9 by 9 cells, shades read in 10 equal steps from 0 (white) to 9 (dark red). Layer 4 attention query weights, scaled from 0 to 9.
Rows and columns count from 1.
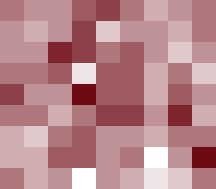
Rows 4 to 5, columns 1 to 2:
5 5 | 7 4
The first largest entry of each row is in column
5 4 3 3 4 8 4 9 1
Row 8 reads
3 3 6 6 4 5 0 4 9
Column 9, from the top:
5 5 4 2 4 3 5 9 5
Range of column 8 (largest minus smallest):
6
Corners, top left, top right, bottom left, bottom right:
5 5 5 5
